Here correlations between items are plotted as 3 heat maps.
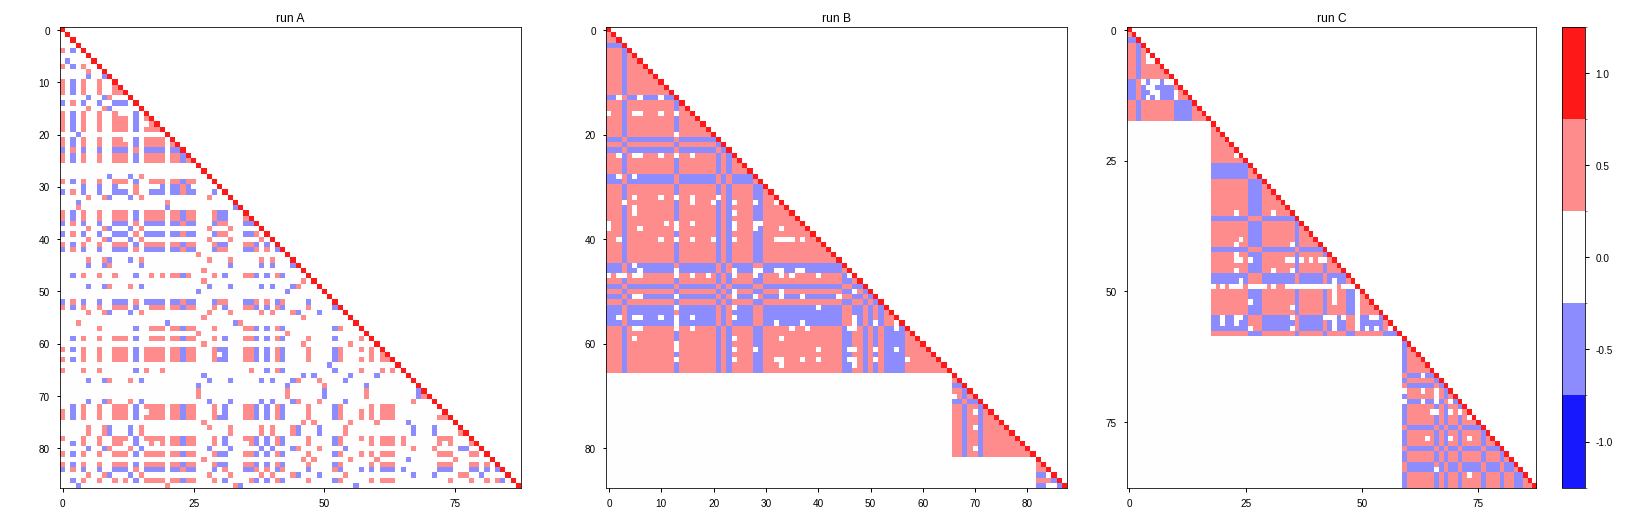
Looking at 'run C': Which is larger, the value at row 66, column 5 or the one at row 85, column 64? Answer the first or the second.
the second
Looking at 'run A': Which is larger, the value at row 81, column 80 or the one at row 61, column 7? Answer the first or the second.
the second
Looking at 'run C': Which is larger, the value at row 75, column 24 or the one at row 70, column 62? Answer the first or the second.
the second
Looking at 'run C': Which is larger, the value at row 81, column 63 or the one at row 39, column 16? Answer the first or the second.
the first
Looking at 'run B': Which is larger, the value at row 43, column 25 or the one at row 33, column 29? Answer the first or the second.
the first
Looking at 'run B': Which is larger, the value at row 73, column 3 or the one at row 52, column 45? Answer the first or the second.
the first
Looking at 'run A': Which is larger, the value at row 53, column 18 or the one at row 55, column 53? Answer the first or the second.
the first
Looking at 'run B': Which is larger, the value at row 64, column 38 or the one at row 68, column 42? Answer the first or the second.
the first
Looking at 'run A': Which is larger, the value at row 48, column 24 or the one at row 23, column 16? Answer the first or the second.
the first
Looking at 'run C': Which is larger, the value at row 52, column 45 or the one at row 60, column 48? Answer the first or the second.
the first
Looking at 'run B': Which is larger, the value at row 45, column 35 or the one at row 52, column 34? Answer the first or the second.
the second
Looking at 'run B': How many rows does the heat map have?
88
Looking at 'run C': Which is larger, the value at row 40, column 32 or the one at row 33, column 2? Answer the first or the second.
the first
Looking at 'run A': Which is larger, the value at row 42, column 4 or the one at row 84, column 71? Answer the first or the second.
the second
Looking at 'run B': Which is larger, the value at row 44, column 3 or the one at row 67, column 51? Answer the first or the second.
the second
